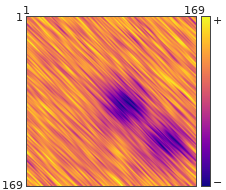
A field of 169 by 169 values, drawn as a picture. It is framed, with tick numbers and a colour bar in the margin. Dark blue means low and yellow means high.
No lone cell stands out from its neighbours. Neither half mirrors the other. The centre is the ninth with the lowest average. Two dips sink into the field. The values are skewed, with a long tail toward low values.
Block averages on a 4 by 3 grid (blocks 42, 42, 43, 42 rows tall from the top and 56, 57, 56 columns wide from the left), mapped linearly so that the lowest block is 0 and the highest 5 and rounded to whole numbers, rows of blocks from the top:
5 5 5 | 5 2 5 | 5 0 0 | 5 4 1
